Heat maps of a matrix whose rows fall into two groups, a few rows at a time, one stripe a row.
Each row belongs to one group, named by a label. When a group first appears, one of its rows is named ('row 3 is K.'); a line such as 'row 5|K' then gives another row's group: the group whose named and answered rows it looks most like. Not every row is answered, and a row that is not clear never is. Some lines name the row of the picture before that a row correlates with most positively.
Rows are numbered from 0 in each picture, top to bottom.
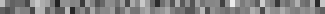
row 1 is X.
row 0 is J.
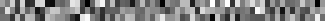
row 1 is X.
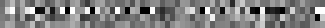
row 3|X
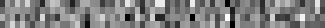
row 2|J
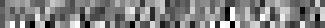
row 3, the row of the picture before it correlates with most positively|3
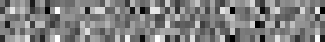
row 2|J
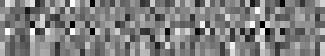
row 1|X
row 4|X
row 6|J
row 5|X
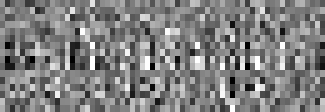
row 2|X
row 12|X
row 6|X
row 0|X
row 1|X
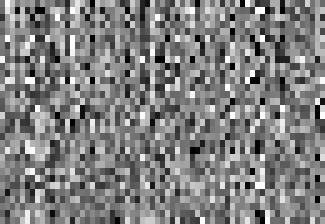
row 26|X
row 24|X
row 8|J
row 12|J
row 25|J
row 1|X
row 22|J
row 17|X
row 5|X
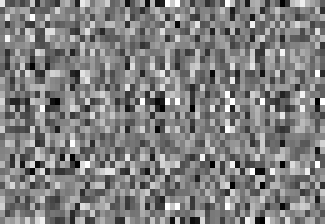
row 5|X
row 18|J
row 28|J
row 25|X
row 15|J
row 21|J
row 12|X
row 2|X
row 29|J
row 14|J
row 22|X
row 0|J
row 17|J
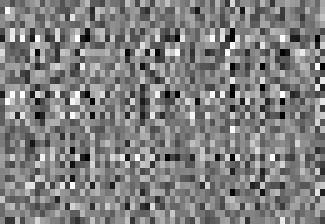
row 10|X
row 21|X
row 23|X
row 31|X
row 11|J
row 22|J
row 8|J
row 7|J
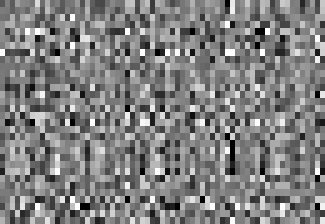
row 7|J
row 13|J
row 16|X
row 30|X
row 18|J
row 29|J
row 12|X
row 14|J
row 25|J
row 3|J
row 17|X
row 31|J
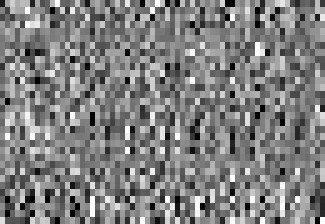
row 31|J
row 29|X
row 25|J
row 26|X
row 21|X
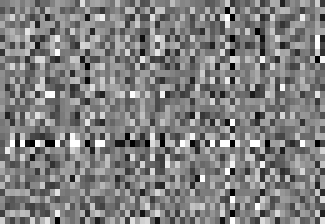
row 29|X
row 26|J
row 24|J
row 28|J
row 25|X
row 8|J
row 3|J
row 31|J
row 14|J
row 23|J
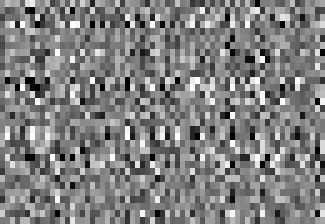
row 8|X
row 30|J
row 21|J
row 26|X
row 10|X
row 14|J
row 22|X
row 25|J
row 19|X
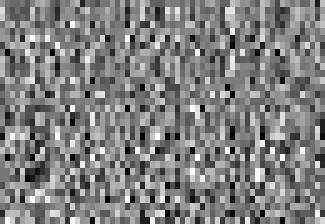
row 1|J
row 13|J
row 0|J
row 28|X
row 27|X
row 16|X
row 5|X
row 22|X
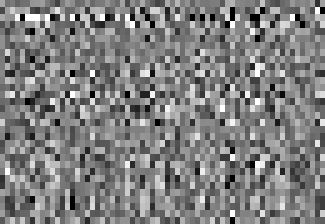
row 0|J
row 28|X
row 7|X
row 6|J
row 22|J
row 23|X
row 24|X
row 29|X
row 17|J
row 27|X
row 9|X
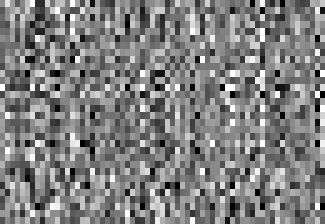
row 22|X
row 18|J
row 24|X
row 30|X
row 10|J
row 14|J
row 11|X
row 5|J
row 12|J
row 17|J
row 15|J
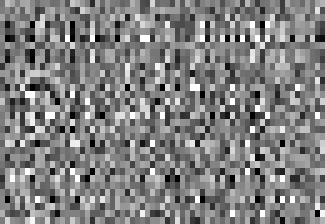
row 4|X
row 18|X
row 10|X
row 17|X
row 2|J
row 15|X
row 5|X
